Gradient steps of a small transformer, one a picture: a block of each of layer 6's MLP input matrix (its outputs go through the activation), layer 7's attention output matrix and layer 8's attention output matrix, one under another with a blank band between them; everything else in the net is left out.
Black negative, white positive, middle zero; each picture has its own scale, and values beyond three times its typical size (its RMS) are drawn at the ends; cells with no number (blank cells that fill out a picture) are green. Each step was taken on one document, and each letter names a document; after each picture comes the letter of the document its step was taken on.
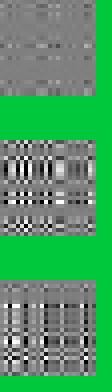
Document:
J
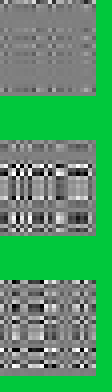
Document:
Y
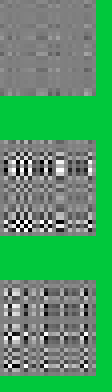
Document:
J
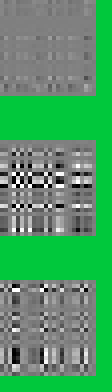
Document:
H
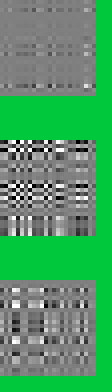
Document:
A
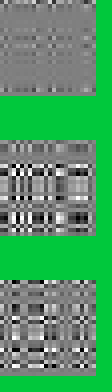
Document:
Y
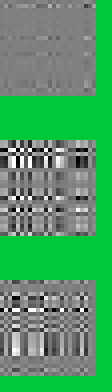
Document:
A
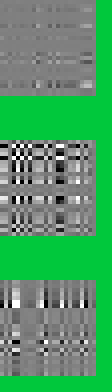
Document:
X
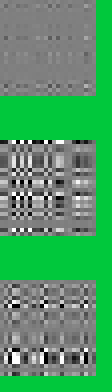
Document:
H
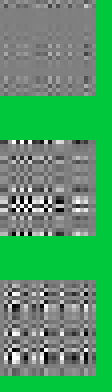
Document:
H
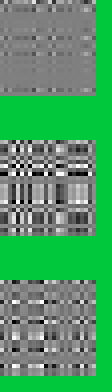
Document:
Y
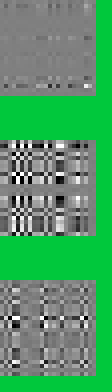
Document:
H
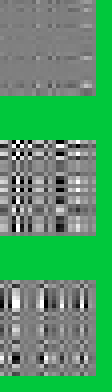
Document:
X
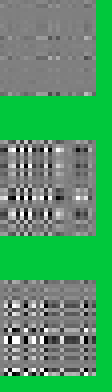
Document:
J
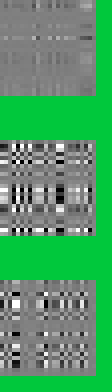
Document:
X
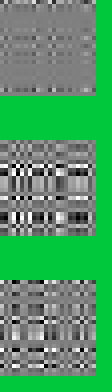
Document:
Y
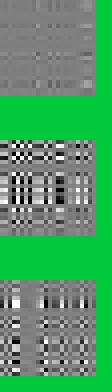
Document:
X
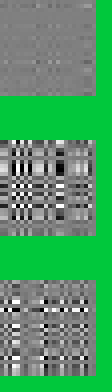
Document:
X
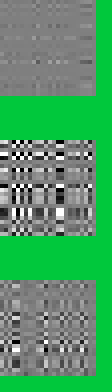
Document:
X
